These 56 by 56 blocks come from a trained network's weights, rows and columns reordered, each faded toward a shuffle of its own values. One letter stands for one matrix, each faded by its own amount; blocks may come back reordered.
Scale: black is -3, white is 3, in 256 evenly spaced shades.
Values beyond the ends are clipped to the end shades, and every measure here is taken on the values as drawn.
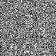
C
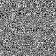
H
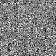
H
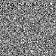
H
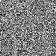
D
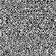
C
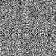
H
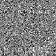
C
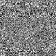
H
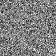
D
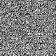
C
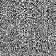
C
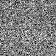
D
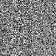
C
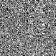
C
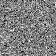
D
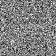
D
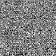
H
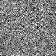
C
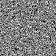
D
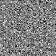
C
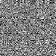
H
